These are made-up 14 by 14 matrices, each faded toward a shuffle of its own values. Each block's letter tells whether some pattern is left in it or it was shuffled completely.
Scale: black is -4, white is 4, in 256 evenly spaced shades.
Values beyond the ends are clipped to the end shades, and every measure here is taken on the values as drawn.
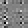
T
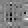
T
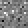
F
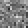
F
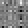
T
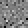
F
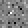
F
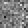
F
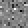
F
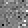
F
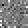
F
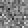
F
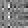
T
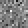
F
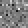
F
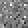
F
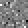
F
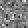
F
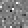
F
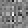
T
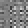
T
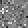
F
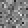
F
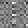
T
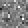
F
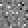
F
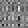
T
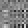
T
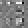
T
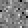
F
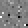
F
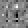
T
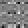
T
